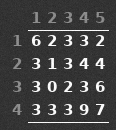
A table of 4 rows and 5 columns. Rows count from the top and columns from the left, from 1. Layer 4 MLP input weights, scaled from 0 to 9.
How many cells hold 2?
3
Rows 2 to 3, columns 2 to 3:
1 3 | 0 2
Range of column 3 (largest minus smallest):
1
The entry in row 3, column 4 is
3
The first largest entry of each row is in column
1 4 5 4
